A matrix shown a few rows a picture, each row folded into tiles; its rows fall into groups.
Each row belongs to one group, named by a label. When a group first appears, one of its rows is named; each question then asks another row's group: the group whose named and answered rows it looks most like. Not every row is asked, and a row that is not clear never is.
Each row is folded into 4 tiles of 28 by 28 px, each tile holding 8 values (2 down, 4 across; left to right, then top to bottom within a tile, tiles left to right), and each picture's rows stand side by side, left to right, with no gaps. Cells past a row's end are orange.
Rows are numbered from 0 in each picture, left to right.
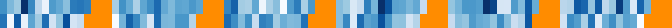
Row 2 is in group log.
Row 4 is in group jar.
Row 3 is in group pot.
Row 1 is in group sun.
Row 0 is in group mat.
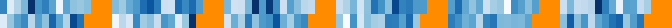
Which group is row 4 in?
log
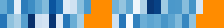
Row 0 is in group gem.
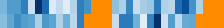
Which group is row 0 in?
jar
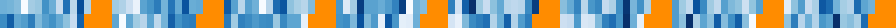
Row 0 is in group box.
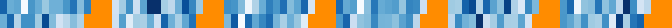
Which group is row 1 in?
jar
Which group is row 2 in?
pot
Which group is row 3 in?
pot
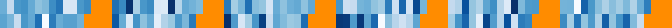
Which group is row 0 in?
gem
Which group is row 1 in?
gem
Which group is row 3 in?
box
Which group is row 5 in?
mat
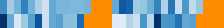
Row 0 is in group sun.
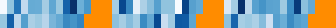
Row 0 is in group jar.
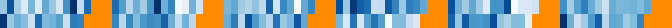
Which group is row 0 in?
log
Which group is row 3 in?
mat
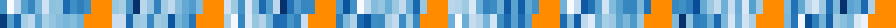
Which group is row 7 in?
pot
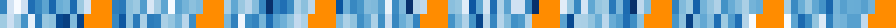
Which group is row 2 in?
pot
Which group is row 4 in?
mat
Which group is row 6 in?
mat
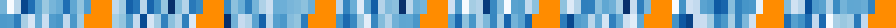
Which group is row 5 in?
box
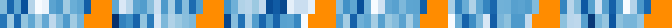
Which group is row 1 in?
box
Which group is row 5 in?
gem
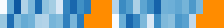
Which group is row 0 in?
jar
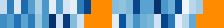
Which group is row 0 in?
mat
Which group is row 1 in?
box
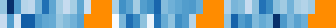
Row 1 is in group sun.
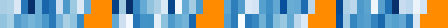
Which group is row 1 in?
gem
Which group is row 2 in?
pot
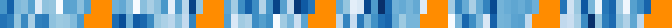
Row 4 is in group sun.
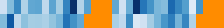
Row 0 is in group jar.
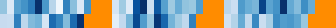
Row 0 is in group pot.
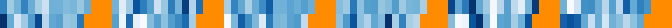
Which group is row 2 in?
sun
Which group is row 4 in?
gem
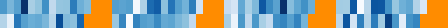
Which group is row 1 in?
pot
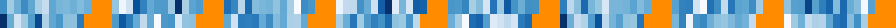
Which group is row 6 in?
pot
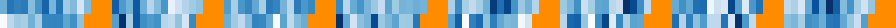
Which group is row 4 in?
pot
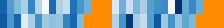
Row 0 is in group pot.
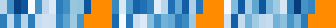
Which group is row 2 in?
jar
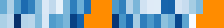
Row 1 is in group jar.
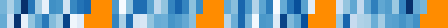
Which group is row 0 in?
mat
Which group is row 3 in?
jar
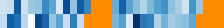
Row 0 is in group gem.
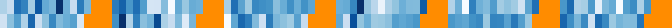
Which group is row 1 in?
log
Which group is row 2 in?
sun
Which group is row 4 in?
mat
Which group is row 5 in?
log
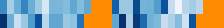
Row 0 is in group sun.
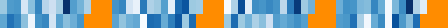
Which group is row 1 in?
log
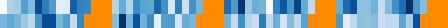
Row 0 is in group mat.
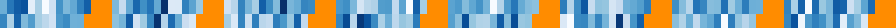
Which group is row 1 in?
mat
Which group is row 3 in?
box
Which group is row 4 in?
mat
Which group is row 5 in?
gem
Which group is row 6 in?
mat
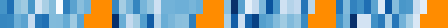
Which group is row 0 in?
log
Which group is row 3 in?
mat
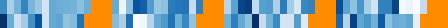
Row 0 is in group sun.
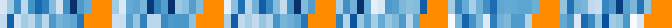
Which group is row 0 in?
jar
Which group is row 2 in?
jar
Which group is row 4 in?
sun
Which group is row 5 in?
pot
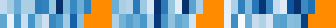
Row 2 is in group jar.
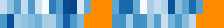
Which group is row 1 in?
pot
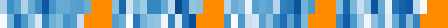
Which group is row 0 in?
sun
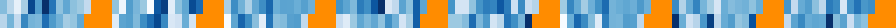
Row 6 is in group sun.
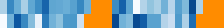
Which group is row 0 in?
sun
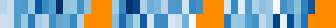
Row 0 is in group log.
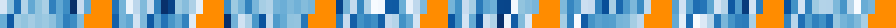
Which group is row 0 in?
jar
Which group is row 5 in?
pot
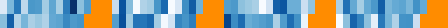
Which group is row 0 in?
jar
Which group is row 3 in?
sun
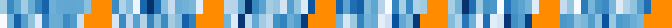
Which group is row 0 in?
sun
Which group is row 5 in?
mat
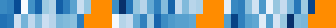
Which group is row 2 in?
jar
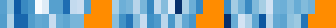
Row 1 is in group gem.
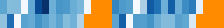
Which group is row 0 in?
pot
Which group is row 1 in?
pot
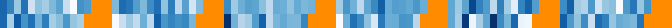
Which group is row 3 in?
sun
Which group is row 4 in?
mat
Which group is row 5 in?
log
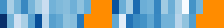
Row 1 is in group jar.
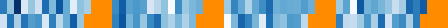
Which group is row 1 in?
log
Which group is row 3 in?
mat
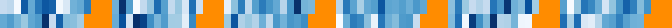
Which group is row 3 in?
sun
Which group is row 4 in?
pot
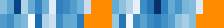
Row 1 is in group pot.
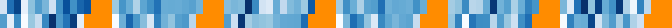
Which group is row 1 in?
sun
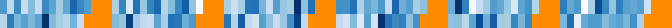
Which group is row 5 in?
pot
